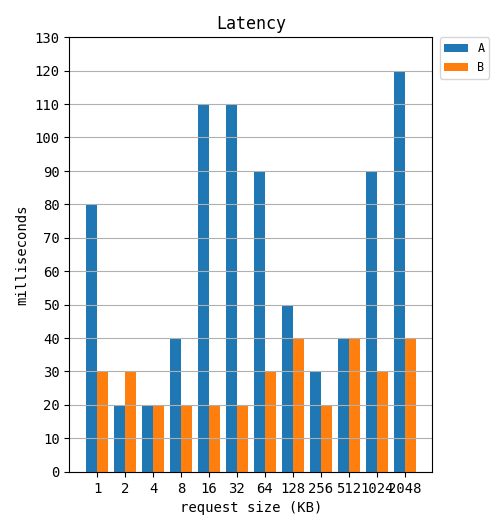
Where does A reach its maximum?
2048
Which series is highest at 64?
A
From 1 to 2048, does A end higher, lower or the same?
higher
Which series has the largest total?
A
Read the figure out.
Title: Latency
x-axis: request size (KB), ticks 1 2 4 8 16 32 64 128 256 512 1024 2048
y-axis: milliseconds, ticks 0 10 20 30 40 50 60 70 80 90 100 110 120 130
Legend: A, B
Values:
A: 80 20 20 40 110 110 90 50 30 40 90 120
B: 30 30 20 20 20 20 30 40 20 40 30 40
